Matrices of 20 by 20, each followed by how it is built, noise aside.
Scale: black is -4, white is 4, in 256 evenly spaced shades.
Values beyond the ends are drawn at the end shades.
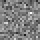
noise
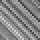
Toeplitz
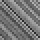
Toeplitz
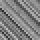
Toeplitz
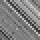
Toeplitz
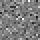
noise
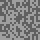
noise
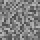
noise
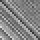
Toeplitz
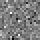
noise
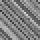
Toeplitz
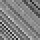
Toeplitz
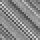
Toeplitz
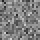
noise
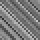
Toeplitz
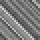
Toeplitz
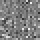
noise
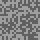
noise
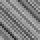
Toeplitz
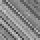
Toeplitz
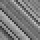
Toeplitz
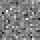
noise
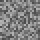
noise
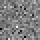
noise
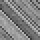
Toeplitz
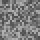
noise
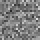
noise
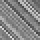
Toeplitz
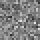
noise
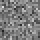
noise
